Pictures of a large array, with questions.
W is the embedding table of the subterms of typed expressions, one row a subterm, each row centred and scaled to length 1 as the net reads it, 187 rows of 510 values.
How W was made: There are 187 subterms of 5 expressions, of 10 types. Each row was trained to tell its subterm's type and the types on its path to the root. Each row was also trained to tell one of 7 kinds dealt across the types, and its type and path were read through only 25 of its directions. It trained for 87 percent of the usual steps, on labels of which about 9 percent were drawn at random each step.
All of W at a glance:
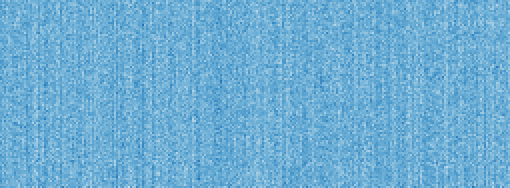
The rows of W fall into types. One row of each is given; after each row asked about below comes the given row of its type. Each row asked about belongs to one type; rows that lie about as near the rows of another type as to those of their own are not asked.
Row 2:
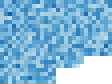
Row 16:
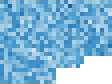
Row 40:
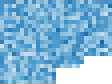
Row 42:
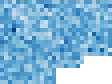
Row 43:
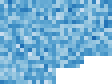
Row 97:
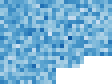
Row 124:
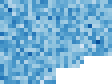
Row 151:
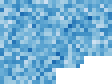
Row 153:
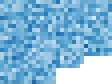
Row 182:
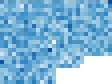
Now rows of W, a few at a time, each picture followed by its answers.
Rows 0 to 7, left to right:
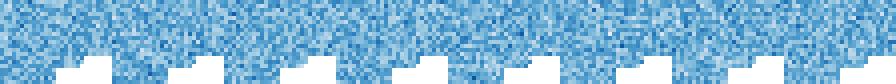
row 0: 151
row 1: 2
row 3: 151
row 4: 42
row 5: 42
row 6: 97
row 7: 16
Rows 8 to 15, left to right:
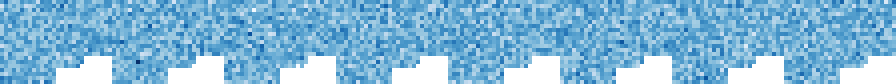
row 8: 42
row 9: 43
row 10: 40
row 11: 182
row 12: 2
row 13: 182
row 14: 2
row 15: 40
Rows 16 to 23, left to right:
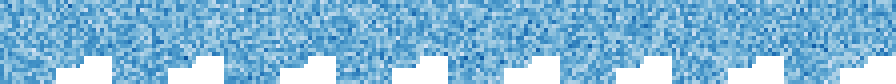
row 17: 2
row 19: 42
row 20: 42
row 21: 2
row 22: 43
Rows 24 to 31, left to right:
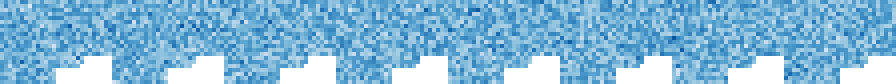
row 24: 42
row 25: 151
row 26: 151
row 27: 43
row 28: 97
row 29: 42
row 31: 16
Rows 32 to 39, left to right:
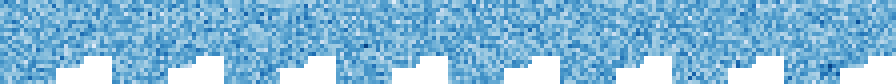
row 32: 151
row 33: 124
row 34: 153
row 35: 2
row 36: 2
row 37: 151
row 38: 43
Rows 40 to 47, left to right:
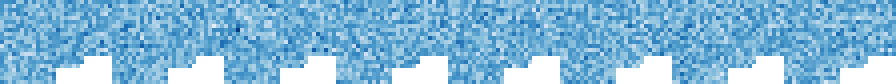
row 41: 16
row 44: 153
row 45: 182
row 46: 16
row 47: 182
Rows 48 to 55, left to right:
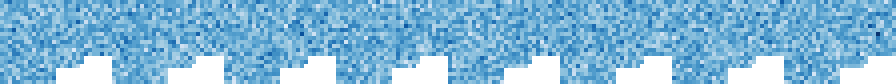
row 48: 151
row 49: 182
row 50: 2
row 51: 151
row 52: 40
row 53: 2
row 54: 153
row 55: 40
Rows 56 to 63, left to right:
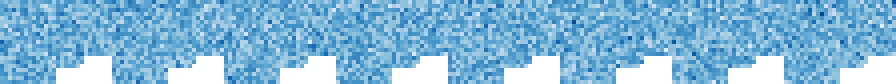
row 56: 124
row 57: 182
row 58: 182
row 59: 153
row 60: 40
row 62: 40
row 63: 182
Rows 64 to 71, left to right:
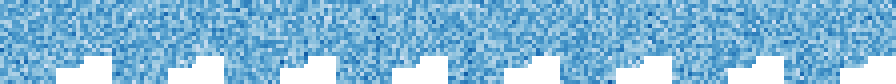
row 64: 43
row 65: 151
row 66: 124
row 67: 151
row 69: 124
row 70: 43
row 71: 40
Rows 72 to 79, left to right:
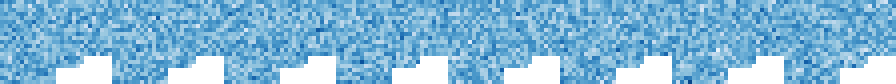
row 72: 40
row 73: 153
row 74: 124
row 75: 124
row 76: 182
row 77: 124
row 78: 40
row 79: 42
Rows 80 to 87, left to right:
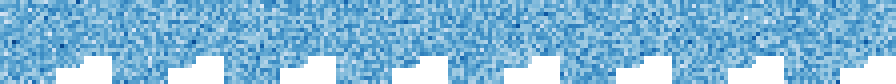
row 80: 182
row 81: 97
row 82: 42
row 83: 43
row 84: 43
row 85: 2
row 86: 182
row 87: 97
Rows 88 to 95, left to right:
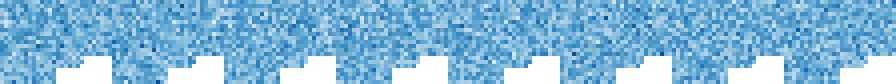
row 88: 97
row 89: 2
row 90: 97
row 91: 97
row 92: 2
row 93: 16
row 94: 43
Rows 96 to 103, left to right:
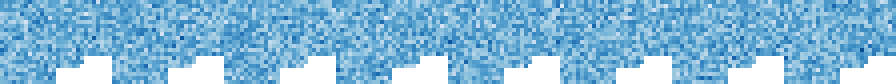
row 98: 2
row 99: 40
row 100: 2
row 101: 43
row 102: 43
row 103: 42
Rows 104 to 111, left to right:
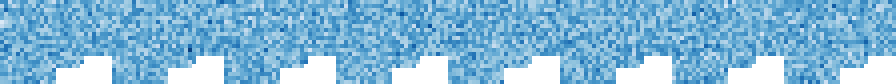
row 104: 16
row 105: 124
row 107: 97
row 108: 43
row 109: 124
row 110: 153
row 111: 182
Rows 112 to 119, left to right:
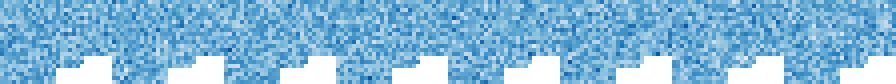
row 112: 2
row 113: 40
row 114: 151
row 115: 43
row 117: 97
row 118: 42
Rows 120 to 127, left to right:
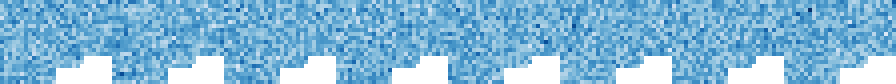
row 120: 97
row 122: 153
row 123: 153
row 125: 43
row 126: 42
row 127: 182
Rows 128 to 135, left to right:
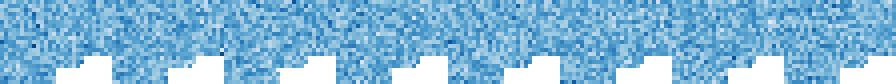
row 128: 2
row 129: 97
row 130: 42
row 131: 151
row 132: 2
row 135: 182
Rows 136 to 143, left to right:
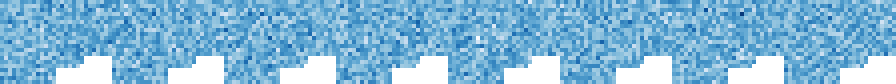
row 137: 16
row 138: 182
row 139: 97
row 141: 153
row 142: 16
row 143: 16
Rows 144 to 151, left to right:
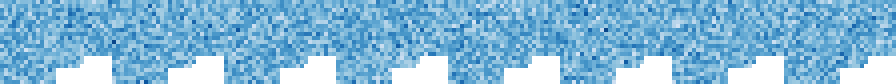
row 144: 43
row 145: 16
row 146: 182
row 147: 97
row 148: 153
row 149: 182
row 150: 16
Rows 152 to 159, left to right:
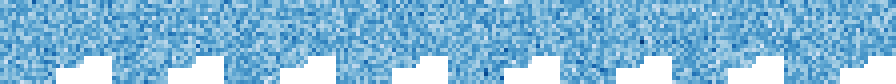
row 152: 43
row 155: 97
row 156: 43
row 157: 151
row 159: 124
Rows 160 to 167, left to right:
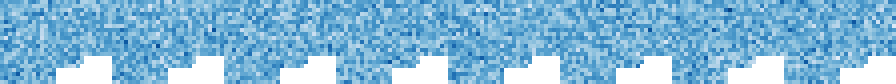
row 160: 40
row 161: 153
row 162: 43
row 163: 43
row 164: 124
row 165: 2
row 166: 42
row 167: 97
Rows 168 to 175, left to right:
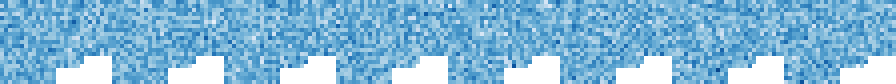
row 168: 124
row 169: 42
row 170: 42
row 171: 43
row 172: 42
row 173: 16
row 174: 42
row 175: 40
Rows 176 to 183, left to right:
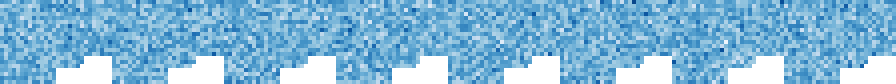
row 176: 42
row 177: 182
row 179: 40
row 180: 16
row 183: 42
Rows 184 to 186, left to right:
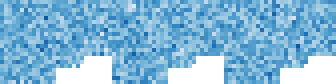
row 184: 182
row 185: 124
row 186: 151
